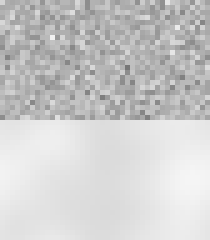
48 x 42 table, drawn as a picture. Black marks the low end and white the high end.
The table splits into 2 rows of 1 panel. Panel 1,1: high, fine-grained. Panel 2,1: very high, smooth, faint in contrast.
